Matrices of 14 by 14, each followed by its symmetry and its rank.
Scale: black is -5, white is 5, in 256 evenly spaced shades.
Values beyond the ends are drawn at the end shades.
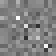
symmetric, rank three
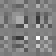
symmetric, rank two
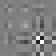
symmetric, rank two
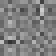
antisymmetric, rank two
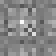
symmetric, rank three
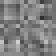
antisymmetric, rank two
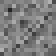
symmetric, full rank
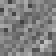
symmetric, full rank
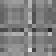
antisymmetric, rank two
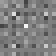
symmetric, rank two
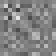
symmetric, rank three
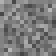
symmetric, full rank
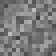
symmetric, full rank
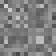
symmetric, rank three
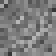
symmetric, full rank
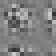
antisymmetric, rank two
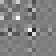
symmetric, rank two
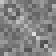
symmetric, full rank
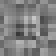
antisymmetric, rank two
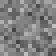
symmetric, full rank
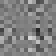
antisymmetric, rank two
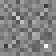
symmetric, rank three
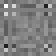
symmetric, rank two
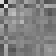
symmetric, rank two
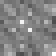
symmetric, rank three
